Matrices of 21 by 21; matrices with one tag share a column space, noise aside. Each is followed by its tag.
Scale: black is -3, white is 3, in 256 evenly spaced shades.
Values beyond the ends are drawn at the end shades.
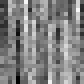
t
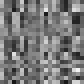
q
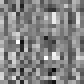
q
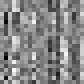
q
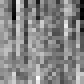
t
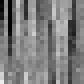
t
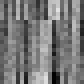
t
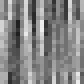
t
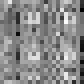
q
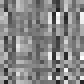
q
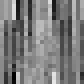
t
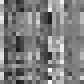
q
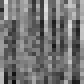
t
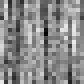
t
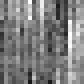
t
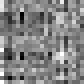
q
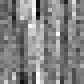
t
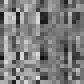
q
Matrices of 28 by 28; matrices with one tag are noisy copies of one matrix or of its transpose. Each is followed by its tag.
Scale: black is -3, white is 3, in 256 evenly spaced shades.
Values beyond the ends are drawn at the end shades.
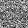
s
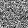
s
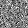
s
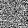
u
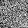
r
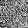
r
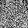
r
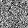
s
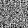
u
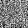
u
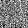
u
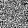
u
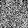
r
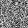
s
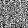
u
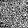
r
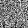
u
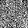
r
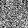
r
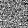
u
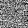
u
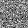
s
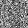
s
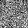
r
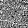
u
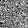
r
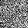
r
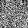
r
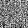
u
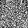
r
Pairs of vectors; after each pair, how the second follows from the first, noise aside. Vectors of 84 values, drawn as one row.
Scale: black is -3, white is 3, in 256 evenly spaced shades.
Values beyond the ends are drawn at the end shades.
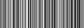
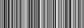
reversed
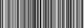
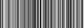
copied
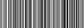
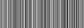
shrunk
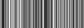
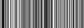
copied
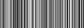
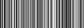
reversed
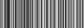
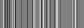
partly zeroed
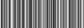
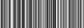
copied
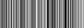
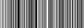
reversed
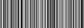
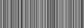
shrunk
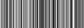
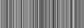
shrunk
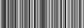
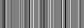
partly zeroed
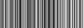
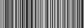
wrapped around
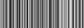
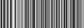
reversed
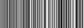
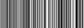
copied
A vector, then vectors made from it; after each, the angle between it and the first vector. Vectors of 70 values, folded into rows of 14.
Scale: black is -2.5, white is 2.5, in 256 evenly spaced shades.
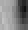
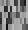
orthogonal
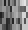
partly opposed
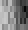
nearly parallel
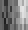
nearly opposite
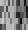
partly aligned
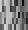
partly aligned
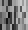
partly opposed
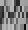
orthogonal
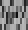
orthogonal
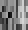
partly opposed
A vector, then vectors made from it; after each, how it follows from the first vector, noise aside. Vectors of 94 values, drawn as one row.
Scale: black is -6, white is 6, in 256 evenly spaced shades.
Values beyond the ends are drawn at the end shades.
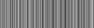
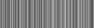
negated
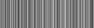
negated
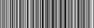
scaled up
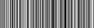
scaled up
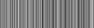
copied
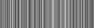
negated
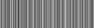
negated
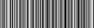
scaled up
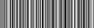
scaled up
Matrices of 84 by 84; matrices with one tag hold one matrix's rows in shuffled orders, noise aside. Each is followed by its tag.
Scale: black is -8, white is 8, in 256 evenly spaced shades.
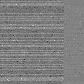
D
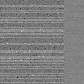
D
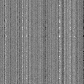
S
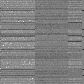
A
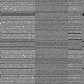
A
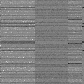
A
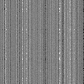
S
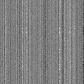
S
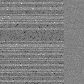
D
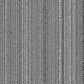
S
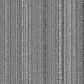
S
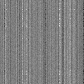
S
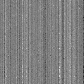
S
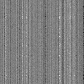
S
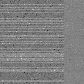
D
